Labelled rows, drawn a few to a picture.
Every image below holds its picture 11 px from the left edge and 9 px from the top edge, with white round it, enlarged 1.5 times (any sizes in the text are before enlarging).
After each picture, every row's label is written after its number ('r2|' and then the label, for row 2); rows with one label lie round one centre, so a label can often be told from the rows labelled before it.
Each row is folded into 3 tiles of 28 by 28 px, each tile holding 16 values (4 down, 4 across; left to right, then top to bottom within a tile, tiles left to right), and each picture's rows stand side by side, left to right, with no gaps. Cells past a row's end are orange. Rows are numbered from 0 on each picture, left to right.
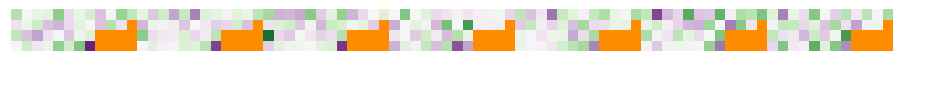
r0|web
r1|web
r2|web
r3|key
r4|web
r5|web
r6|web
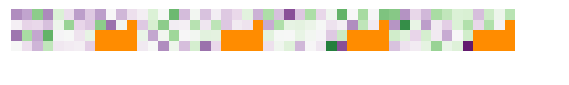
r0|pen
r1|key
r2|web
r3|web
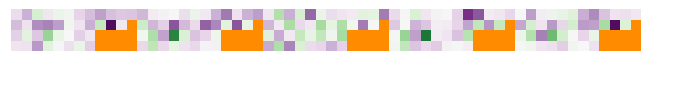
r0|pen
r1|pen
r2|key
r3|pen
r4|pen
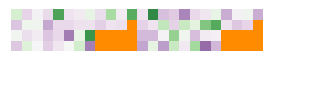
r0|web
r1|key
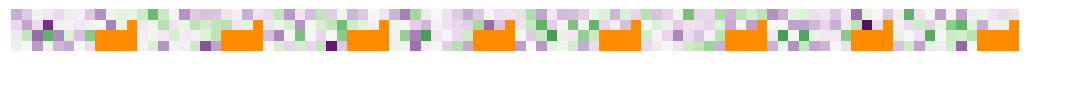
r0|pen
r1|key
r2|key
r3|pen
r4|key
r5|web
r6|pen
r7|key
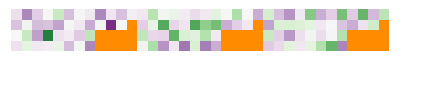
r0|pen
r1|key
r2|web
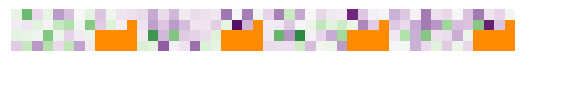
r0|key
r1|pen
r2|pen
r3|pen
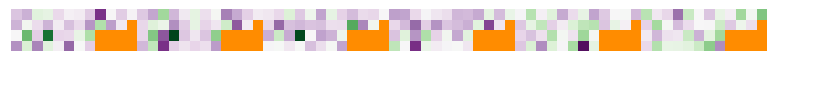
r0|pen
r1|pen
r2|pen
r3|pen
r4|key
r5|web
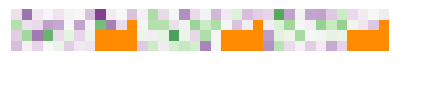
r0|pen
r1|key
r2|key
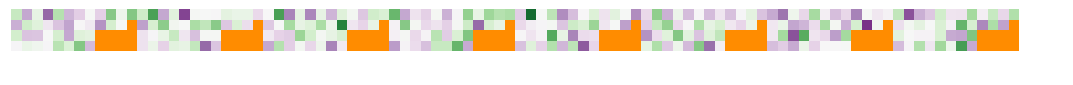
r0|web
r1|key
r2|key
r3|web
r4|key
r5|key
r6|pen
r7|web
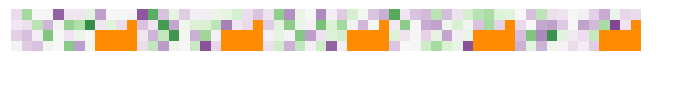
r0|key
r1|key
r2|key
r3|web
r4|pen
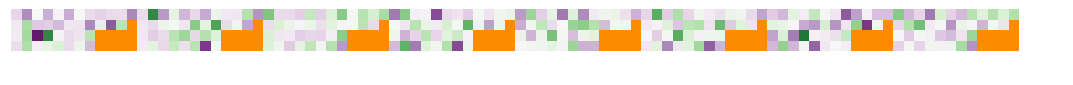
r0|pen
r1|key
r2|web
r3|key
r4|key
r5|key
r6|pen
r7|web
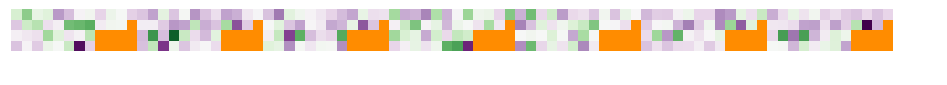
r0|key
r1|pen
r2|pen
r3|web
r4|key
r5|pen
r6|pen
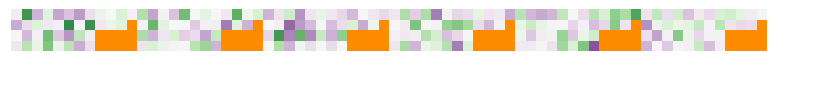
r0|key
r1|web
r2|pen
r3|key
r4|web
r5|key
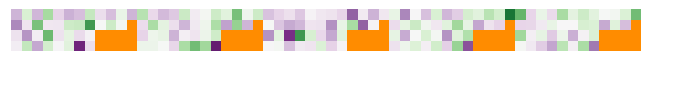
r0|key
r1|web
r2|pen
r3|web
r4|web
